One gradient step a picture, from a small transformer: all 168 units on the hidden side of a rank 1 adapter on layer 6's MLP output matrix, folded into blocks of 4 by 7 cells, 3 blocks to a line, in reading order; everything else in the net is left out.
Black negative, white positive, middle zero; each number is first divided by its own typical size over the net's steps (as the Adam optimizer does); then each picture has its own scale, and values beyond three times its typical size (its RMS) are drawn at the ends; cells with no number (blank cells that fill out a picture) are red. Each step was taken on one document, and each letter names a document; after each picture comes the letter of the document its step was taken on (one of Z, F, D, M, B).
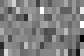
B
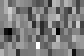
B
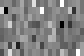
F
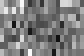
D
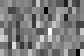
B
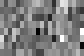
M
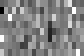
F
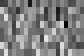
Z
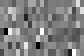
B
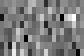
D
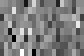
D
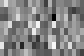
Z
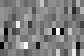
B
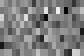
M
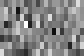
Z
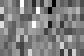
D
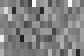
F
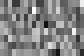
Z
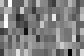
Z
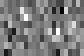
B
